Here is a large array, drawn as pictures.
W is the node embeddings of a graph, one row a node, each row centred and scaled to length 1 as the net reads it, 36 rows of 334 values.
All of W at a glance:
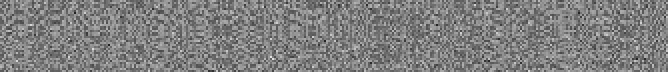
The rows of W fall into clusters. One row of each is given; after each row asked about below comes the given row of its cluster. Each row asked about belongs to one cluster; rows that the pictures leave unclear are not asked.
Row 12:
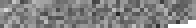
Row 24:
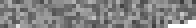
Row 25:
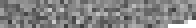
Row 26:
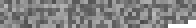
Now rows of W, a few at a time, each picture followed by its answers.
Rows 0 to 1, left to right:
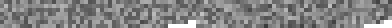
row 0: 26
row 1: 24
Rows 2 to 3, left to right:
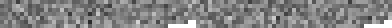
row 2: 26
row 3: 26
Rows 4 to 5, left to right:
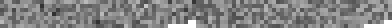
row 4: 24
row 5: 25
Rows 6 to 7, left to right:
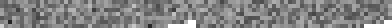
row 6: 25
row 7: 12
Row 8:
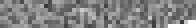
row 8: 24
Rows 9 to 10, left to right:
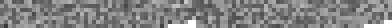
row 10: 25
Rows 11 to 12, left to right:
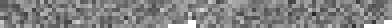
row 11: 25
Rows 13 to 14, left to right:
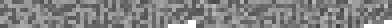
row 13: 24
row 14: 24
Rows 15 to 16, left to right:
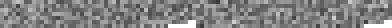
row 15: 12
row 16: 24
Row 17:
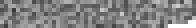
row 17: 24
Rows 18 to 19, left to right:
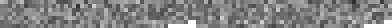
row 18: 12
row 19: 25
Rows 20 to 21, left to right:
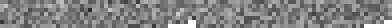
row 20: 26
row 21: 12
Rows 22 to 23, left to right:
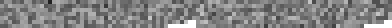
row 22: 24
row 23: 26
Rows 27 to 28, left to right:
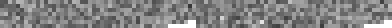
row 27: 25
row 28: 25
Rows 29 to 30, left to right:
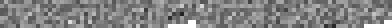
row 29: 24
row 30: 26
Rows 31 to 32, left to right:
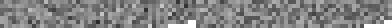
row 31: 24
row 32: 12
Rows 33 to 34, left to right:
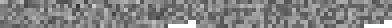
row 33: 12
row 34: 26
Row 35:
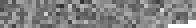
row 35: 25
